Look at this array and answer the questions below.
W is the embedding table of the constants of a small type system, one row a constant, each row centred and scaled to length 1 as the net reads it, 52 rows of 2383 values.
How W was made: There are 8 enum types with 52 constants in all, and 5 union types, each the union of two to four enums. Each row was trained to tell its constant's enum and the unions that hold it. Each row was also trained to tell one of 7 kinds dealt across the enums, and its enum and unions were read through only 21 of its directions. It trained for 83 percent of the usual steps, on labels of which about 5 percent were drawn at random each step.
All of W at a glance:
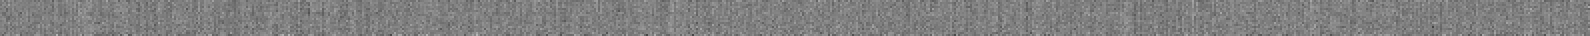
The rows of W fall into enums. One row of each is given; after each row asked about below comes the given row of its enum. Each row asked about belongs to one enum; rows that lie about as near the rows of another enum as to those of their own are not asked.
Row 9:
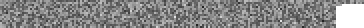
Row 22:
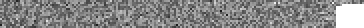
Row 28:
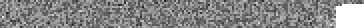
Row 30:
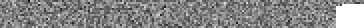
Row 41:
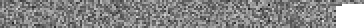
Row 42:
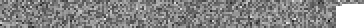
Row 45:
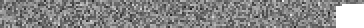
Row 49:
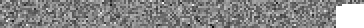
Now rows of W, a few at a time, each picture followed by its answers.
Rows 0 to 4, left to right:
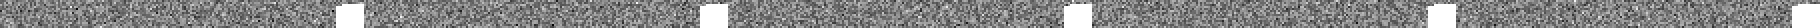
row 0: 45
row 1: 42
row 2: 9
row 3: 28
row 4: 30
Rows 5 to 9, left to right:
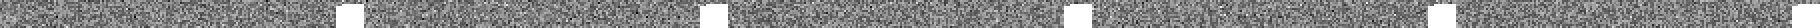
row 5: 42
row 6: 42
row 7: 45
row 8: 49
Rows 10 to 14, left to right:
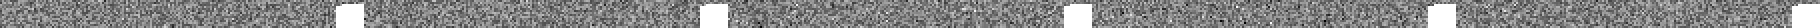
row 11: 42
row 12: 30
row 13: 28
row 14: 45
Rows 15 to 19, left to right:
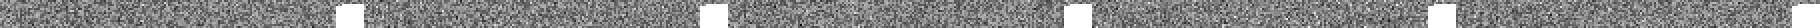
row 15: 45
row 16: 45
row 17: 42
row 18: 30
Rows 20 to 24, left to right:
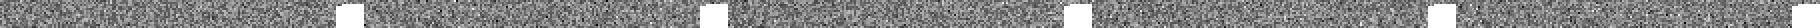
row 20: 22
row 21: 45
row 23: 22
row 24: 30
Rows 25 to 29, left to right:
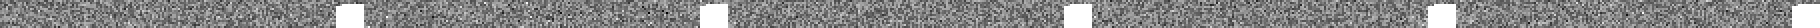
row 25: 28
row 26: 9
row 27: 9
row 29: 42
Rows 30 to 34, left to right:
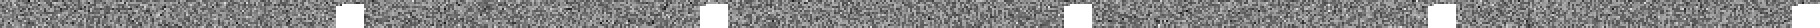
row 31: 41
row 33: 9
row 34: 28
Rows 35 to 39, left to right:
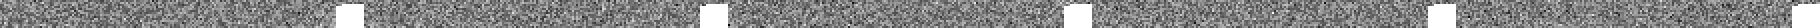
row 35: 9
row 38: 28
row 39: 49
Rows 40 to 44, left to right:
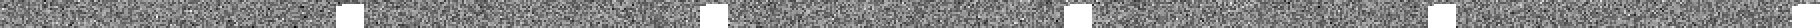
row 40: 49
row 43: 42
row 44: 9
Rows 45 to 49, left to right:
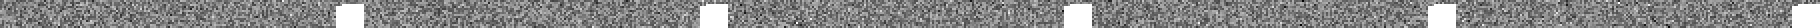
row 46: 30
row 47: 28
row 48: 22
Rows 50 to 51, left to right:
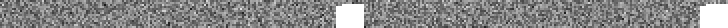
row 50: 30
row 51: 28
